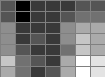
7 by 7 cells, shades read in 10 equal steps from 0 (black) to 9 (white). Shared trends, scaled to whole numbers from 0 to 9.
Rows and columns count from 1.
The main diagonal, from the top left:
3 0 2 2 4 9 8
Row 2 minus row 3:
-2 -2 0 0 -2 -2 -2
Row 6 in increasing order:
2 3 4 6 7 8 9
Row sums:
15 18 28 30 29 39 38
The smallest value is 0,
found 2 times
